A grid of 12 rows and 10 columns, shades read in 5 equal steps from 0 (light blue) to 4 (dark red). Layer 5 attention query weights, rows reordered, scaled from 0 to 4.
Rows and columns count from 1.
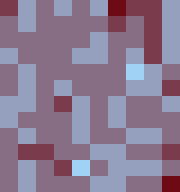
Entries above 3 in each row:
1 0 0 0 0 0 0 0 0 0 0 1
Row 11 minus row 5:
0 0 0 1 -2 0 -1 1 0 0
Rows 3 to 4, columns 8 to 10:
2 3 1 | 1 3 1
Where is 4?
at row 1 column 7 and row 12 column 10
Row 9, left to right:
2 1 2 2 1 2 2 1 1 2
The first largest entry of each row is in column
7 7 9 9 1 10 4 2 1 2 4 10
